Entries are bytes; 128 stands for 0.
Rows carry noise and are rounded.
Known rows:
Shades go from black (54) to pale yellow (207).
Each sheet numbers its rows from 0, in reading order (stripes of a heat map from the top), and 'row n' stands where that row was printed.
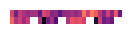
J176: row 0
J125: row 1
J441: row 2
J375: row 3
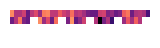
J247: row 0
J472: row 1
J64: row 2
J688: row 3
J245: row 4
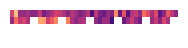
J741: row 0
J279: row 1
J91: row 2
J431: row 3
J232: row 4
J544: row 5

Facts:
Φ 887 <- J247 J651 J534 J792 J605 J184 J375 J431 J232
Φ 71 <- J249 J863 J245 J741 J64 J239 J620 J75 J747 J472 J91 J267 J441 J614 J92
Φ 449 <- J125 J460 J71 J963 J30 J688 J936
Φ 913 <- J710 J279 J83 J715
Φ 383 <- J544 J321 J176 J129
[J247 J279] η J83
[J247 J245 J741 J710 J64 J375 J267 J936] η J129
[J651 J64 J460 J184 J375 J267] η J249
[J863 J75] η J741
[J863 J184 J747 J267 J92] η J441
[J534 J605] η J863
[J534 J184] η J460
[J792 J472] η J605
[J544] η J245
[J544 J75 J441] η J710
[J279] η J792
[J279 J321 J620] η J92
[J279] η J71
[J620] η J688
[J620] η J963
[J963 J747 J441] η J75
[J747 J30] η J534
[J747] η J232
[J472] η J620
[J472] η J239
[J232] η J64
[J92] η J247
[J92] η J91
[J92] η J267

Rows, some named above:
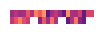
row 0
J75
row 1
J245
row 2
J247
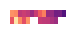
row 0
J710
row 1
J129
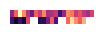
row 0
J460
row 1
J936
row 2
J710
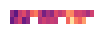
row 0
J534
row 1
J321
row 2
J710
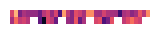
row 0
J741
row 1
J963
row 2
J605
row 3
J249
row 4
J75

